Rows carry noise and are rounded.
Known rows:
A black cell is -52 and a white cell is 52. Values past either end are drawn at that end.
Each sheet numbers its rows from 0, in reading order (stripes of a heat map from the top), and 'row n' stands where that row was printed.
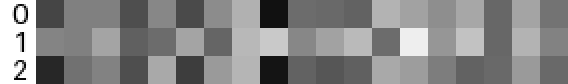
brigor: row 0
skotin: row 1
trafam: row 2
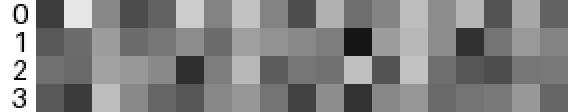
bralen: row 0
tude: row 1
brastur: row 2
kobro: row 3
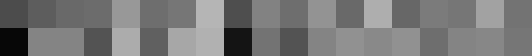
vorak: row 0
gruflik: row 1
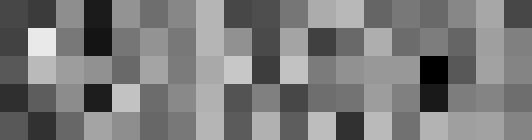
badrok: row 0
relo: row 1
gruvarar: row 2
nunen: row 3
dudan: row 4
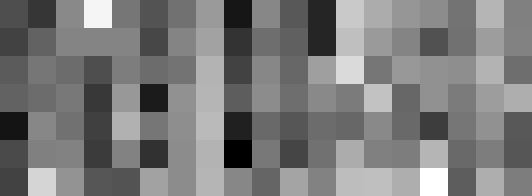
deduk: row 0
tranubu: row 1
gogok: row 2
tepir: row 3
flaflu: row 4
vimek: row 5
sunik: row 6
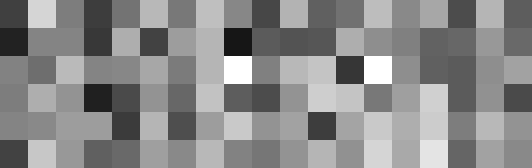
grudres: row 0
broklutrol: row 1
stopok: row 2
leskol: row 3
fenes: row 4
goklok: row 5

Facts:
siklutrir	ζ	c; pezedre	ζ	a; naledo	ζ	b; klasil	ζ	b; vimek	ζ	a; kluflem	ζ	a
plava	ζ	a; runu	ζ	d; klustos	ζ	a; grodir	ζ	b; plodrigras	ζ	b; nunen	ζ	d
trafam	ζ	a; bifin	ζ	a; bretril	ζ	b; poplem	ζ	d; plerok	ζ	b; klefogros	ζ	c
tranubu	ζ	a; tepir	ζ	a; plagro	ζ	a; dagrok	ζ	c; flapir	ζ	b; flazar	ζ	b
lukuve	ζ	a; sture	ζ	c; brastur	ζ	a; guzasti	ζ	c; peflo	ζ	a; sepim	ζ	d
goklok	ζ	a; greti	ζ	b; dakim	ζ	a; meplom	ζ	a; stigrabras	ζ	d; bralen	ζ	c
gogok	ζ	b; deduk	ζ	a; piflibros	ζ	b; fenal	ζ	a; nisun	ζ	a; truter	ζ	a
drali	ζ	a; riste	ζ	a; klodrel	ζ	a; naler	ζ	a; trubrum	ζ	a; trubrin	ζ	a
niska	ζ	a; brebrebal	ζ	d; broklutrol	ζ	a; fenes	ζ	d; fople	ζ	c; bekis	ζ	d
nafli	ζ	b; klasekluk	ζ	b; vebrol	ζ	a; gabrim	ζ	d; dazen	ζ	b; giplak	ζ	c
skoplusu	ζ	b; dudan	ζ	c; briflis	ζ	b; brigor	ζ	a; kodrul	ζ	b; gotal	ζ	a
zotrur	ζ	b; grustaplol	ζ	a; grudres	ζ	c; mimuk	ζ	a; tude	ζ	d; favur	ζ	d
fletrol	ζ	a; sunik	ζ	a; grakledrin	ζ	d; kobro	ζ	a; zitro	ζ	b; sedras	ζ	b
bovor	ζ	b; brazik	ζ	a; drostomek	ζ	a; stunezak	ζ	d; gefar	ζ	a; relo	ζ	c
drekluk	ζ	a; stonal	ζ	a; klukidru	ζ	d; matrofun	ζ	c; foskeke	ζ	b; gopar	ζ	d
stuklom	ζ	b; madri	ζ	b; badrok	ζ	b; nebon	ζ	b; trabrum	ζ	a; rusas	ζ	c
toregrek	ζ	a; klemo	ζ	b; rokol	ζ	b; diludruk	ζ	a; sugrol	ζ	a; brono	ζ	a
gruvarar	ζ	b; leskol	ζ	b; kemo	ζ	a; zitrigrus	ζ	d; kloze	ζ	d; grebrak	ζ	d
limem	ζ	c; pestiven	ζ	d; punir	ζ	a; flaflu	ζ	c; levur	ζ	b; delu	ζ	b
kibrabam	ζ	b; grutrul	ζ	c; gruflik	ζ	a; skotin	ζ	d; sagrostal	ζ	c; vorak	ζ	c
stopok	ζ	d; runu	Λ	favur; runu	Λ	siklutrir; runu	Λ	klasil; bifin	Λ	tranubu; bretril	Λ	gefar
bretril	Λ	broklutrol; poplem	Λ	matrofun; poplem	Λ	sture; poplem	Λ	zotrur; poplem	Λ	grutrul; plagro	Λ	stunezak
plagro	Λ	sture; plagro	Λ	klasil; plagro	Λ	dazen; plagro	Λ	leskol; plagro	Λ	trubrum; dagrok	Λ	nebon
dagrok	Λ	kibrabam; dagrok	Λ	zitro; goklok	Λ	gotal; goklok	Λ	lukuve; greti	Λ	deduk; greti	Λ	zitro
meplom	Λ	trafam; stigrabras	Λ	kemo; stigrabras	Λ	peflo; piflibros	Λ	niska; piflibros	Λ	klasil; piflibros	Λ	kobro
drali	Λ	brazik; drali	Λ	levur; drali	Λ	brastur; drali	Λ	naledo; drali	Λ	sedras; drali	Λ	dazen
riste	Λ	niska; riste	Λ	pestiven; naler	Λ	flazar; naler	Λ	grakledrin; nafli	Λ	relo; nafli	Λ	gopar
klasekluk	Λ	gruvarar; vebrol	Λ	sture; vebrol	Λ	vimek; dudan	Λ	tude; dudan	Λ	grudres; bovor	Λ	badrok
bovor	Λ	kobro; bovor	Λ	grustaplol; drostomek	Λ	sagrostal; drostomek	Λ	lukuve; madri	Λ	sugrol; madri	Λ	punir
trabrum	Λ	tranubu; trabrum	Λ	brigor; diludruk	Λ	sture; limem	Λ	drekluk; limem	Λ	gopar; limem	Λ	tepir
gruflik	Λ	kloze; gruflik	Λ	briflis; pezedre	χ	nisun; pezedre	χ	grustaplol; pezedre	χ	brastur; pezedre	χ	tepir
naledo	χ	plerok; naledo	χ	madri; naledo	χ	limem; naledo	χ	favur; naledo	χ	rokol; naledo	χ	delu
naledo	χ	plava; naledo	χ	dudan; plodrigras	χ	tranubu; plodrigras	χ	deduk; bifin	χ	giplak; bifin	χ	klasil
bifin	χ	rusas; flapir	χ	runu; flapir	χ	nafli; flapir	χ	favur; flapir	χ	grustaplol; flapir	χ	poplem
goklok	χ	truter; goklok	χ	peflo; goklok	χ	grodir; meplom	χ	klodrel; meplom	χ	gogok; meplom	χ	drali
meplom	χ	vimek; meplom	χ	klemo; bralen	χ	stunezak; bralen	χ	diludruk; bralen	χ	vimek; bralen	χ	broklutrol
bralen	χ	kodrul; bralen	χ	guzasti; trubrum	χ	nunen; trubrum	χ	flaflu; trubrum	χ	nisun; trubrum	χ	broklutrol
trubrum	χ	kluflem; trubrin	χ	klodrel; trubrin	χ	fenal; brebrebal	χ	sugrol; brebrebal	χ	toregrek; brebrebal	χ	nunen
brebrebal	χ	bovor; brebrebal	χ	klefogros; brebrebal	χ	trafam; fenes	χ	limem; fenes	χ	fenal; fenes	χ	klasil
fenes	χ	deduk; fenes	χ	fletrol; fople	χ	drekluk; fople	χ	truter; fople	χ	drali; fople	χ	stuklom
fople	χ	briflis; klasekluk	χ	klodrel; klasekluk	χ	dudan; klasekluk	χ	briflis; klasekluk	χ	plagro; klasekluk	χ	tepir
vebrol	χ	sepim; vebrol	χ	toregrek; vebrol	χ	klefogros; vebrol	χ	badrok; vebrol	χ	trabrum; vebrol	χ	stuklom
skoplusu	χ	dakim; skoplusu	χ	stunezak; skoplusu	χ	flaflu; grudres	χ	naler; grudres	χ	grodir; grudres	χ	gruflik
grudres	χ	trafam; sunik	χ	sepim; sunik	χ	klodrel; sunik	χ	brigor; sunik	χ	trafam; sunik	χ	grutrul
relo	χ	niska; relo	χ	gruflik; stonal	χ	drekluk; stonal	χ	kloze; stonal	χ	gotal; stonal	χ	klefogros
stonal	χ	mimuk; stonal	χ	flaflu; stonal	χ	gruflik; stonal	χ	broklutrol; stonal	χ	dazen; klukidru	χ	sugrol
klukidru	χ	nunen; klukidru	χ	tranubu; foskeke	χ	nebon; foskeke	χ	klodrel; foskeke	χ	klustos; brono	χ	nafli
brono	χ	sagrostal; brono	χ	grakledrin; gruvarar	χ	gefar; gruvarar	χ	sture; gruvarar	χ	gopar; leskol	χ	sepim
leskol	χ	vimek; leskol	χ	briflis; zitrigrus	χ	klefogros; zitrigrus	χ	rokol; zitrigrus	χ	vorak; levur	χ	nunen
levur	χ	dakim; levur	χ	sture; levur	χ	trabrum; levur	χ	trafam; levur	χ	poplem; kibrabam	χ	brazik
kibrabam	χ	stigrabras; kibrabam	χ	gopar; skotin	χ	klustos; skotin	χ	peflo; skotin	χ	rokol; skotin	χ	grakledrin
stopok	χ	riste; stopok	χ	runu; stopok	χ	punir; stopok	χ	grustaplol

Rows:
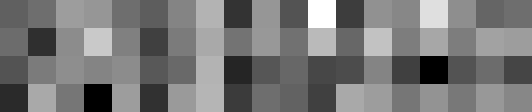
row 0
plagro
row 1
plava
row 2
sture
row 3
drekluk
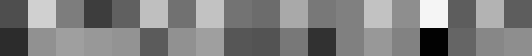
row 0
fople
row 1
gefar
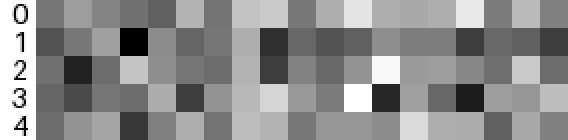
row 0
klasekluk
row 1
stunezak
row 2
nebon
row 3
nafli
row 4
zitrigrus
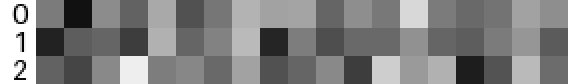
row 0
grakledrin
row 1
klefogros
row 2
zitro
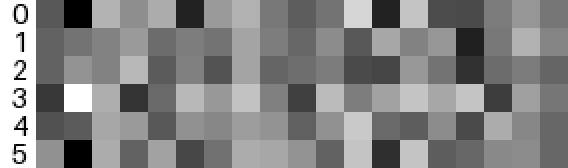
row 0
grustaplol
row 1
flazar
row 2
matrofun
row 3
stonal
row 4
piflibros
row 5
favur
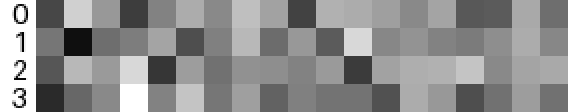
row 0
skoplusu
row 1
rokol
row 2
bifin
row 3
dagrok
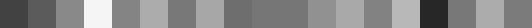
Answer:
greti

